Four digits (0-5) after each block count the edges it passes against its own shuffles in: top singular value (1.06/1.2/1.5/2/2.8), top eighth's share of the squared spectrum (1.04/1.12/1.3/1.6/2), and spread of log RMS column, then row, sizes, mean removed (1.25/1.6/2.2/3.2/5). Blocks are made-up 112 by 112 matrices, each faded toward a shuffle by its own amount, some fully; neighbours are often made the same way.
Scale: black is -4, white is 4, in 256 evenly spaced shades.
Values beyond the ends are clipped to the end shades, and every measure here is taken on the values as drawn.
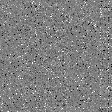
3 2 1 0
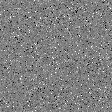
1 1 0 0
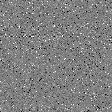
3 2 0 1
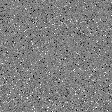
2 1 0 0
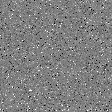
2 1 0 0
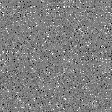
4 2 1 1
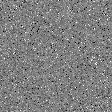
0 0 0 0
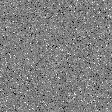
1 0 0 0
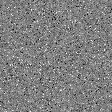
0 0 0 0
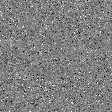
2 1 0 0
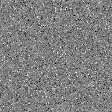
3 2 0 0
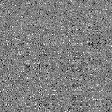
4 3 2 2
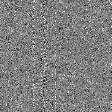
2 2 3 0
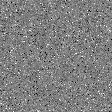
0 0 0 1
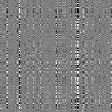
5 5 4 3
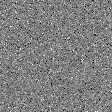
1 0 0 0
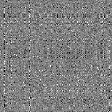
4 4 3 2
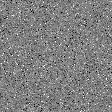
0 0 0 0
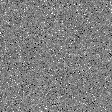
0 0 0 0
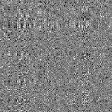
4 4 3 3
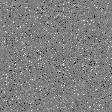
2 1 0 0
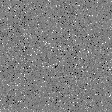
3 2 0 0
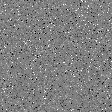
0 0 0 0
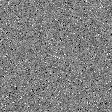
2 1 0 0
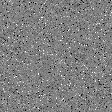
0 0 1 0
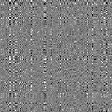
5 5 4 3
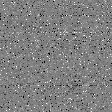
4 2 0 1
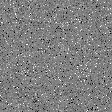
2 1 0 0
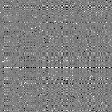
5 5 3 3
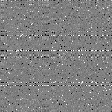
5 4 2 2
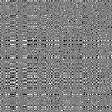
5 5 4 4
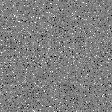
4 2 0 1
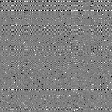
5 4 3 3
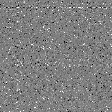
4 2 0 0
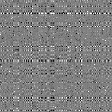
5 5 3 4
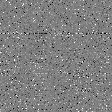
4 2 0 1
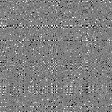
5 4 2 3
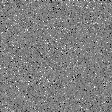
1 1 0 1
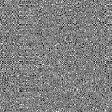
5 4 2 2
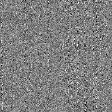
1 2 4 0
